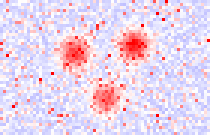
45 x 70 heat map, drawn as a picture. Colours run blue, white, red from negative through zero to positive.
Bumps: three. Seam: none. Histogram: skewed, a long tail of high values. Slope: none. Stripes: none. Ninth with the highest average: centre.
